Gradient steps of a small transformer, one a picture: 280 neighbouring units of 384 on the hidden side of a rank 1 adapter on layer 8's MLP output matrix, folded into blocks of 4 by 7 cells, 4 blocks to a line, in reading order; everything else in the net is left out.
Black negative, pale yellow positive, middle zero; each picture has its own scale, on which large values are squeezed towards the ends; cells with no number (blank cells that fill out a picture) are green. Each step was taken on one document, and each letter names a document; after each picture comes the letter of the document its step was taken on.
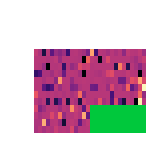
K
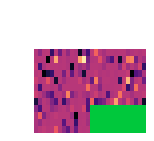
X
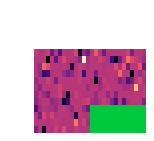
X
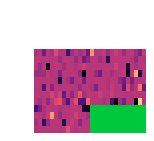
K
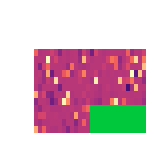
X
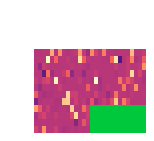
X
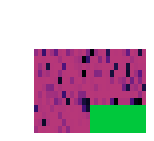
K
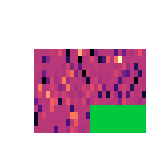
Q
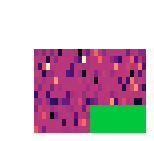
X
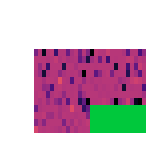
K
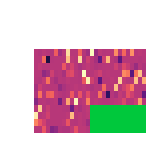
Q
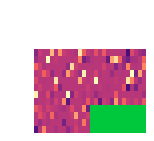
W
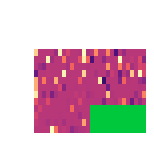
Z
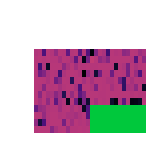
K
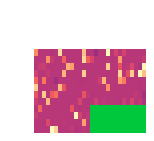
Z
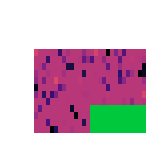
Z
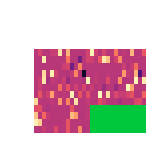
Q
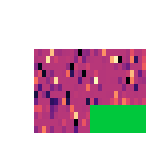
W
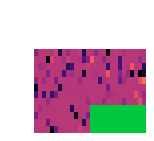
Z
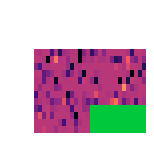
W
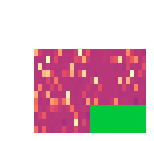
X
